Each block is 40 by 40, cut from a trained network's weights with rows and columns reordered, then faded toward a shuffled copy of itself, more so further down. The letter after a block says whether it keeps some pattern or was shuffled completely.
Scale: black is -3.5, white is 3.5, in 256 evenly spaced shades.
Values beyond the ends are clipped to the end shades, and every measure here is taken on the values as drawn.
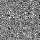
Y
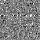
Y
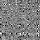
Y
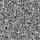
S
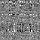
Y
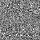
Y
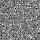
S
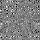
Y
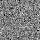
S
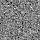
S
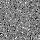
S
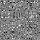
Y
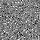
S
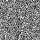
S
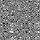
Y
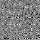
Y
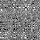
Y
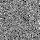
S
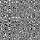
Y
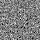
Y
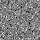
S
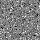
S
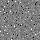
S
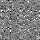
Y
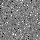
S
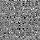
Y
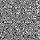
Y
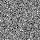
S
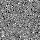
S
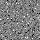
S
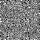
Y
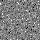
S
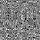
Y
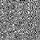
Y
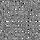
Y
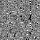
Y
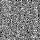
Y
